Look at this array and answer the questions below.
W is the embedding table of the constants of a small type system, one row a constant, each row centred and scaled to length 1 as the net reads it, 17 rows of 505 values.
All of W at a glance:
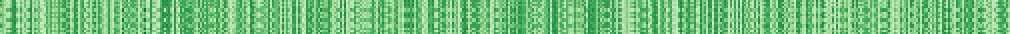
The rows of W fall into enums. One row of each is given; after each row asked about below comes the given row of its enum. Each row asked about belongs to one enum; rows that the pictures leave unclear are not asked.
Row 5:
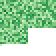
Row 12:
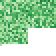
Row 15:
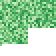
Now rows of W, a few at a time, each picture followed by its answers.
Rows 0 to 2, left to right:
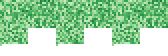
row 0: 12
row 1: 15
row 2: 12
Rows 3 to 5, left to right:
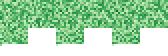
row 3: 15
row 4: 5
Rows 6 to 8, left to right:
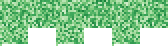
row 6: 15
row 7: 12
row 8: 15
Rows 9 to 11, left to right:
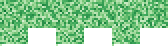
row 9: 5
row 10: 5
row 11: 15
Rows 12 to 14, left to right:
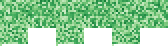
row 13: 12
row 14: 5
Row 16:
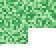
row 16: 5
